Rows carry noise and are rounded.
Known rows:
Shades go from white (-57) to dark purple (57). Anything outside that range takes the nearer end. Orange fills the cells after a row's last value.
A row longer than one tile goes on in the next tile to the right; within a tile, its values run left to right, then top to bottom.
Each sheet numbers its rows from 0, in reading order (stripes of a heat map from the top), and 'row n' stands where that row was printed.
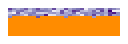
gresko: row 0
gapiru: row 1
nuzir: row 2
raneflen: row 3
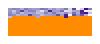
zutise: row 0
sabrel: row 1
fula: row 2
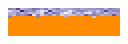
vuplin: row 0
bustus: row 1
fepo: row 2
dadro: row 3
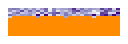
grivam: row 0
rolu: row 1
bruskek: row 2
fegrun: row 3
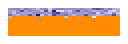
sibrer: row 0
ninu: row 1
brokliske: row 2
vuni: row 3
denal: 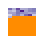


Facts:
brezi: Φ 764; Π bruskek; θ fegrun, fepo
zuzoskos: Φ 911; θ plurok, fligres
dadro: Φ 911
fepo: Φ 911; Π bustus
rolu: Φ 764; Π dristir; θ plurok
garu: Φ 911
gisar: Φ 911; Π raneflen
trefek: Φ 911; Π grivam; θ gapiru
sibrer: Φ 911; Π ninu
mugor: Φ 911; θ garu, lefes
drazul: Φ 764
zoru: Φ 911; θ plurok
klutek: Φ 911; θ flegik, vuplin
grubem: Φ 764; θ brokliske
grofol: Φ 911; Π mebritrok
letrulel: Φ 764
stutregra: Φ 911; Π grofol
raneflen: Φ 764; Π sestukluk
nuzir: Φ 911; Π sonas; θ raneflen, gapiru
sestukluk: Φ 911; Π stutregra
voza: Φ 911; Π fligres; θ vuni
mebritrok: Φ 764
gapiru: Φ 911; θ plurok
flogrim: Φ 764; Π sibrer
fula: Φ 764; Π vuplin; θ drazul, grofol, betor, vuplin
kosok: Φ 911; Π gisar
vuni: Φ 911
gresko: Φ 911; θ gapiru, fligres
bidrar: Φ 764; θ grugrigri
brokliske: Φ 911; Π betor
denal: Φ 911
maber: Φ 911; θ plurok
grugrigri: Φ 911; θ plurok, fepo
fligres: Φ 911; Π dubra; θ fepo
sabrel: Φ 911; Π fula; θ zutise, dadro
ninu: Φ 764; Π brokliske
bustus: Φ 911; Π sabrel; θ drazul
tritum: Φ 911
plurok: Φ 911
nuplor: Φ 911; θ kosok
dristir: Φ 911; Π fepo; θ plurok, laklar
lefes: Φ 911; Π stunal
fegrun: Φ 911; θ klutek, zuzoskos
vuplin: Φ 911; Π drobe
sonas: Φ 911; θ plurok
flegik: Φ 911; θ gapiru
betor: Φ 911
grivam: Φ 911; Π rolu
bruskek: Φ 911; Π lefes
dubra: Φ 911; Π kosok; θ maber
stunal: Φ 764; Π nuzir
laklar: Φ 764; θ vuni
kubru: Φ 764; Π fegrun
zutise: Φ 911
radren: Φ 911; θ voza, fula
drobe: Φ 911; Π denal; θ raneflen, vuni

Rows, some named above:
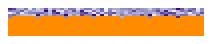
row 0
trefek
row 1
stunal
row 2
flogrim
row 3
rolu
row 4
sibrer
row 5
kubru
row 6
flegik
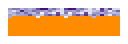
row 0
sabrel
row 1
voza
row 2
voza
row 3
sonas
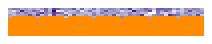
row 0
sabrel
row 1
mebritrok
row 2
dristir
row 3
betor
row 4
vuplin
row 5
fligres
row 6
betor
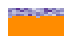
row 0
dubra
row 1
lefes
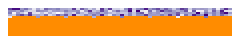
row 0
voza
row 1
grugrigri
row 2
maber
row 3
sonas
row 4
brezi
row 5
kosok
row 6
laklar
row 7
drazul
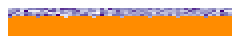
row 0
bidrar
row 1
klutek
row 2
drobe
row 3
zuzoskos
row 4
sibrer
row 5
radren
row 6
grofol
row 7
bidrar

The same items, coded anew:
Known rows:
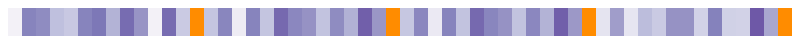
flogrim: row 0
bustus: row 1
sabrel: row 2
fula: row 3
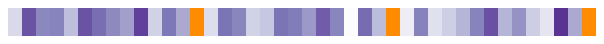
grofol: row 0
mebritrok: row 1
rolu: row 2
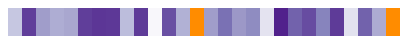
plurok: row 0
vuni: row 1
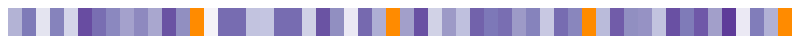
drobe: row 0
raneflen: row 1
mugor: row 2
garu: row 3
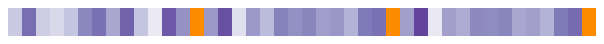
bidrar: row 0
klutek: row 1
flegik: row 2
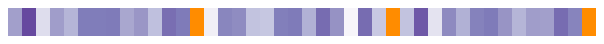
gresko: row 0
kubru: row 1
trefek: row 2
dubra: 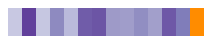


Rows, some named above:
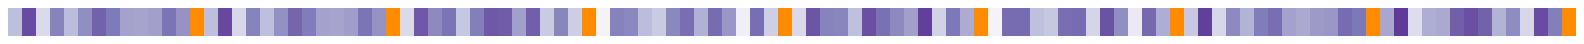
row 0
nuzir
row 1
nuzir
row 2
lefes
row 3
ninu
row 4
grofol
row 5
raneflen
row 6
fligres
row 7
grugrigri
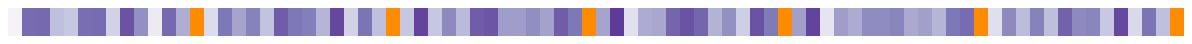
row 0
raneflen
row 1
grivam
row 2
dubra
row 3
zuzoskos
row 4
flegik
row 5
fepo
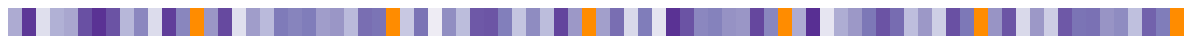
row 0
maber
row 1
fegrun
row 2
dristir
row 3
voza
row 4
gapiru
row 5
radren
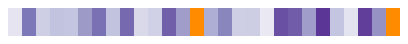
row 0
brezi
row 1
laklar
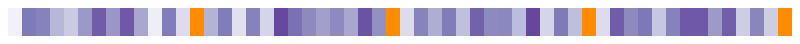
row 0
stunal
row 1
drobe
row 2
vuplin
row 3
lefes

